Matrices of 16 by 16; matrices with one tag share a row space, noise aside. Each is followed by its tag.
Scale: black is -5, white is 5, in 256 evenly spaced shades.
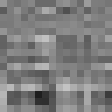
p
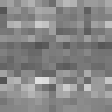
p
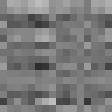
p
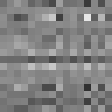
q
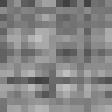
p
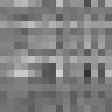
q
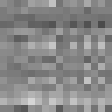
q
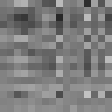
q
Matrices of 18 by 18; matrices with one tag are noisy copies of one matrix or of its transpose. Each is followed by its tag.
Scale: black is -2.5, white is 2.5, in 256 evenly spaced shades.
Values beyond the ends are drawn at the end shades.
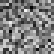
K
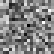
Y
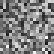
K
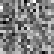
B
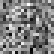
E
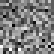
K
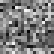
E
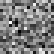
E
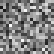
K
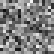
Y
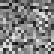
K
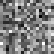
B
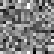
Y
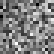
K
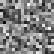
Y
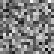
K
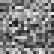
E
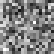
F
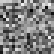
F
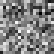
F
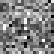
E
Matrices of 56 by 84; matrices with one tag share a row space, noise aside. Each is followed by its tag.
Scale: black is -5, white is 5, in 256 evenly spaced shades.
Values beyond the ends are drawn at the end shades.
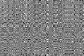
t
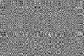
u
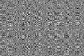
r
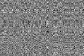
t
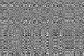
t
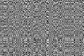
t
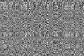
t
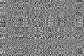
u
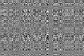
t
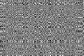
u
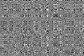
t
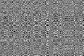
t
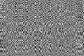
u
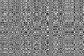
t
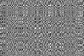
u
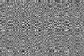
r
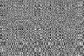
u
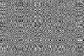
u
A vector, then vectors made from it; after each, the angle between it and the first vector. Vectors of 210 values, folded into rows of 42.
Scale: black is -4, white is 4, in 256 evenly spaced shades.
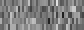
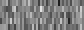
orthogonal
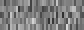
nearly parallel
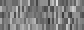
nearly parallel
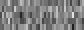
orthogonal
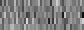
partly aligned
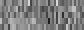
nearly parallel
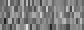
orthogonal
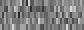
partly aligned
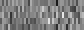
nearly opposite
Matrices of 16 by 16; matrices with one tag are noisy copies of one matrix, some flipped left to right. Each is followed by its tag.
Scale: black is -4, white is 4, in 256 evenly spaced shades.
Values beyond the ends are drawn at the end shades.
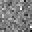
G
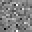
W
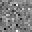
W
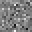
W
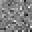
G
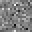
W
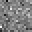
G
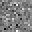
W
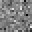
G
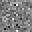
W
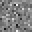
W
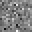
W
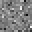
G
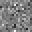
W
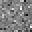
G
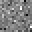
G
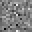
W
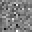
W
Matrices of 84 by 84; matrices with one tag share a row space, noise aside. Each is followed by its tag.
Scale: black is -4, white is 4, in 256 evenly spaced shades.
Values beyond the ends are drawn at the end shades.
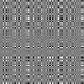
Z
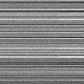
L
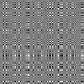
Z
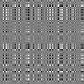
Z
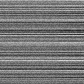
L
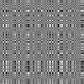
Z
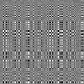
Z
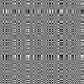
Z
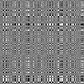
Z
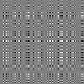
Z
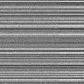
L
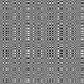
Z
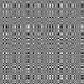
Z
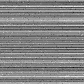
L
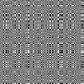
Z
